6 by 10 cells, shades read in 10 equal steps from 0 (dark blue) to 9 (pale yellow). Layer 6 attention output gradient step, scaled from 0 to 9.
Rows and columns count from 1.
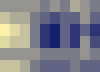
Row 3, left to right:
9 8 7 4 1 0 3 1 3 1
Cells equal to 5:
13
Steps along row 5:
same same same down same same same up down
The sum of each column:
41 38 36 26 16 14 20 19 26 17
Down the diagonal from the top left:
5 6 7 4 4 3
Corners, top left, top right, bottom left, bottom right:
5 4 7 3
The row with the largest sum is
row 1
